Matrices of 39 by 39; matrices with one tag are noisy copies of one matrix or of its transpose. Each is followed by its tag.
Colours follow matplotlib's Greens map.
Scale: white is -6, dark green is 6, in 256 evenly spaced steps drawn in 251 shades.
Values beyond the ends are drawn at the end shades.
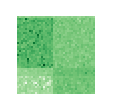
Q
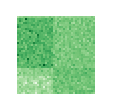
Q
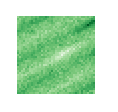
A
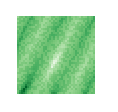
A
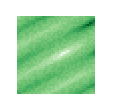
A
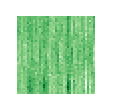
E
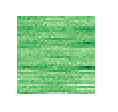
E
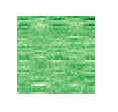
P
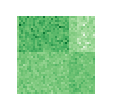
Q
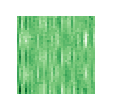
P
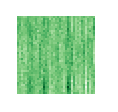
E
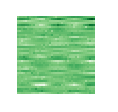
P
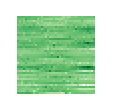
E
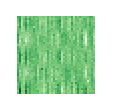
P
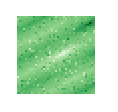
A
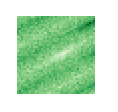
A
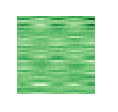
P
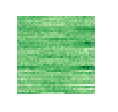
E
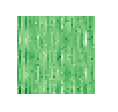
P
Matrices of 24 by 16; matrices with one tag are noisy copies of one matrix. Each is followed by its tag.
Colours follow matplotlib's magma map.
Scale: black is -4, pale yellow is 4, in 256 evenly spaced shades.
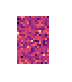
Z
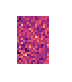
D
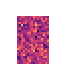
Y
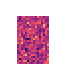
D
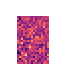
D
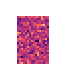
Z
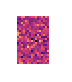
Z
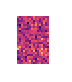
Y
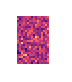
D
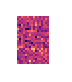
Y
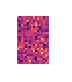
Y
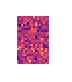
Y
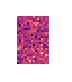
Y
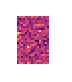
Z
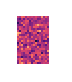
Z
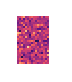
Z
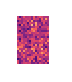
Y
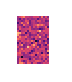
Z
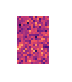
Y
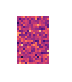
Z
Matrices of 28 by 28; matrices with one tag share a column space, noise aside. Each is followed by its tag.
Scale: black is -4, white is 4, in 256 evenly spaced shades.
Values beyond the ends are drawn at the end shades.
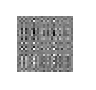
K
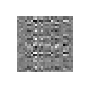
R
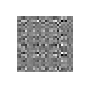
R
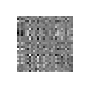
K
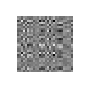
R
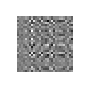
R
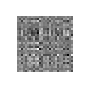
K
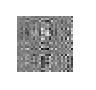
K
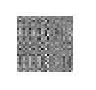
K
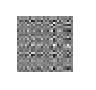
R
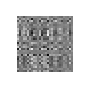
K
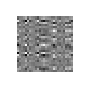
R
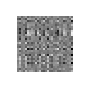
K
